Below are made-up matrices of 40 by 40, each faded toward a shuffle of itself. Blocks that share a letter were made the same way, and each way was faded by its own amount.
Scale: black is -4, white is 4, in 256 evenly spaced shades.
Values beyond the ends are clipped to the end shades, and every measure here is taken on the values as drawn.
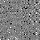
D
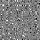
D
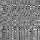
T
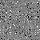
D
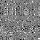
D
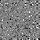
D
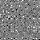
D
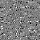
D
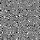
D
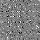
D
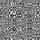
T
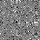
D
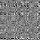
T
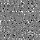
D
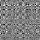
T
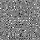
D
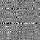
T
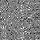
D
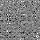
D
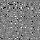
D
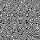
D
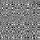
T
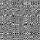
T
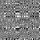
T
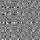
T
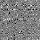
D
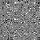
D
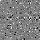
D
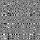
T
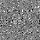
D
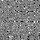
D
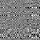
T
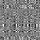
T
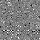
D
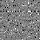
D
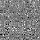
D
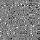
D
